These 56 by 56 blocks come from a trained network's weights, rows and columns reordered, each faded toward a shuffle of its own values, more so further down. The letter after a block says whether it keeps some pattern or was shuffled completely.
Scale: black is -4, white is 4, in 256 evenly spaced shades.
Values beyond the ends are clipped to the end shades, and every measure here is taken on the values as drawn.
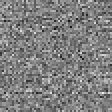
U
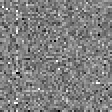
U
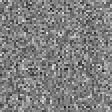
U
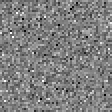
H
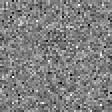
H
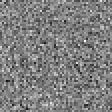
U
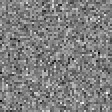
H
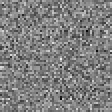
U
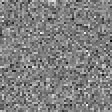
U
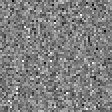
H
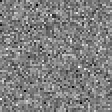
H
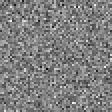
U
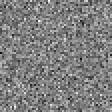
H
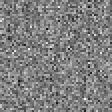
U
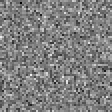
H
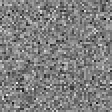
U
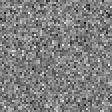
H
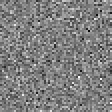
U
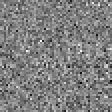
U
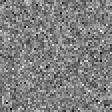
H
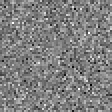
H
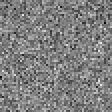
H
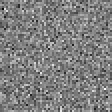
H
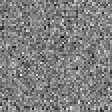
U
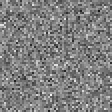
H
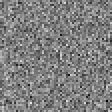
U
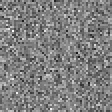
U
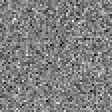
H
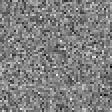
H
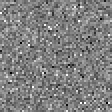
H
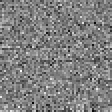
U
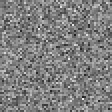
H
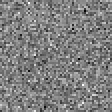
U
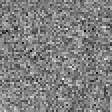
U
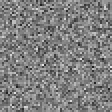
U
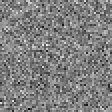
H
